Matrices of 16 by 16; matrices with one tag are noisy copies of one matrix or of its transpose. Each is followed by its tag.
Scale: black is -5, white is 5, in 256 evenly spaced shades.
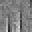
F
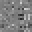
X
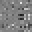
X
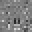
X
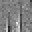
F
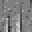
F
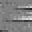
F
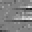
F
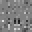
X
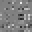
X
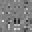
X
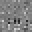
X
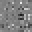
X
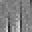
F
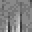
F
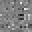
X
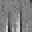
F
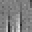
F
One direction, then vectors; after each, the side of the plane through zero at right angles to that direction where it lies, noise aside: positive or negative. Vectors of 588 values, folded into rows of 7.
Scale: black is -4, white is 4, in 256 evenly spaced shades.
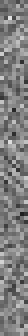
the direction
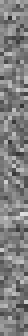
negative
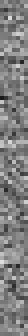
positive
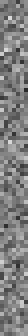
positive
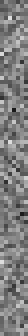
positive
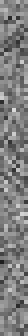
negative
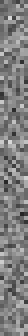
positive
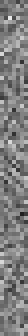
positive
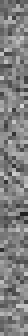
positive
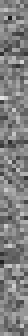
negative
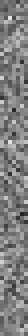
positive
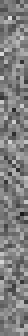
positive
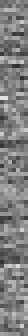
negative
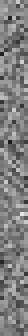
negative
